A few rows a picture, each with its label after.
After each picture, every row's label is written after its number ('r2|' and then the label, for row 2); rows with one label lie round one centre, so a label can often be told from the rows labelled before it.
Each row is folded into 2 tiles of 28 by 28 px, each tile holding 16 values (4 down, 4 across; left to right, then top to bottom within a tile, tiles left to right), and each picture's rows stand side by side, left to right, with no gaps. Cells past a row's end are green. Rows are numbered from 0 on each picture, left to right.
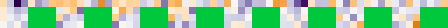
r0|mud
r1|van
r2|van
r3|van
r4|mud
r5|mud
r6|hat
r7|hat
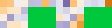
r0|van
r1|hat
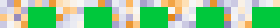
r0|hat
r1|van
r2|hat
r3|van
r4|hat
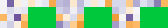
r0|hat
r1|hat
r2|hat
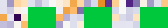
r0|hat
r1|van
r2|mud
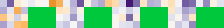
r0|hat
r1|mud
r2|mud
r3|mud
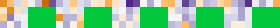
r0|van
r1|hat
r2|mud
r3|mud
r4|mud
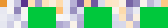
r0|mud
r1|mud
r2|mud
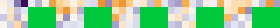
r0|mud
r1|van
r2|van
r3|hat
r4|van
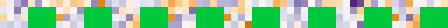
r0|mud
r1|van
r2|hat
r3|van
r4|hat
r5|mud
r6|mud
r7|hat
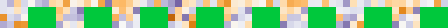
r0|hat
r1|van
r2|van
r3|hat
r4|van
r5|van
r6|hat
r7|van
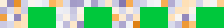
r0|hat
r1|mud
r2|hat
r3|hat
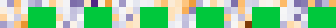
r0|hat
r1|mud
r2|hat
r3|van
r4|hat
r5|mud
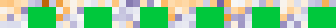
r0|van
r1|van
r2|mud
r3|van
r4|van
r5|van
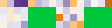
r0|mud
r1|hat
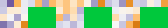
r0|hat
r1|van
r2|hat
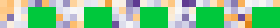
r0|van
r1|hat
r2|mud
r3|mud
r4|hat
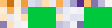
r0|van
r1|mud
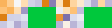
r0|van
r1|van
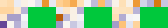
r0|van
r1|van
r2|van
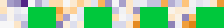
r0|mud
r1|van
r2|hat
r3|hat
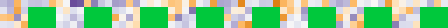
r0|hat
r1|mud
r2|hat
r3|van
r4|hat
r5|van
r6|hat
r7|van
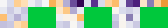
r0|hat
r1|mud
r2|mud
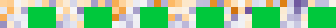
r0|van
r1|van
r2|van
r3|van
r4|van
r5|mud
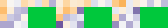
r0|van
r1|van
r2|van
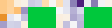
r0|van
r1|mud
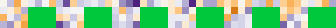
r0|hat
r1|hat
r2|mud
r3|mud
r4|van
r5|van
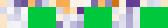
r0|mud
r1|van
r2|mud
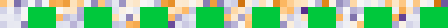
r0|mud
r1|van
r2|hat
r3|van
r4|hat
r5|van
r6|hat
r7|van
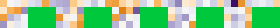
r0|van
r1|hat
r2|van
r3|hat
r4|hat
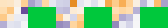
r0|van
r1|hat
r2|van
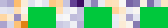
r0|hat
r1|mud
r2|mud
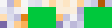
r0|hat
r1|van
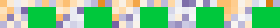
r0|van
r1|van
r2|van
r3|mud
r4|van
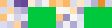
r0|mud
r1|van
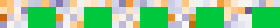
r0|van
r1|hat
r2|hat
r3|hat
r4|van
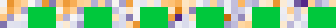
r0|van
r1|van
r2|hat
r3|van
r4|hat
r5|mud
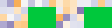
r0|hat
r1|van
